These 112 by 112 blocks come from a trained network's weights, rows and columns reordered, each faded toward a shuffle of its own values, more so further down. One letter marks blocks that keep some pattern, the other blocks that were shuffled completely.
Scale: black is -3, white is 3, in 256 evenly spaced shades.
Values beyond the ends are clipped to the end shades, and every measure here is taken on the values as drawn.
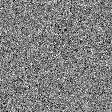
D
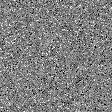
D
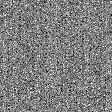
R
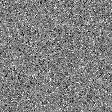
D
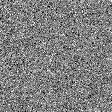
D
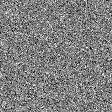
D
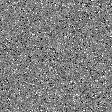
D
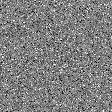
D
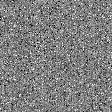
R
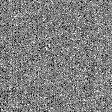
R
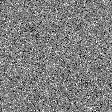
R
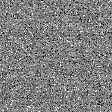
R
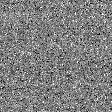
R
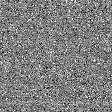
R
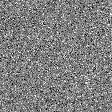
D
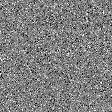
D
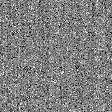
R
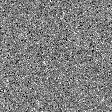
D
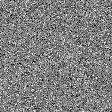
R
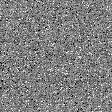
R
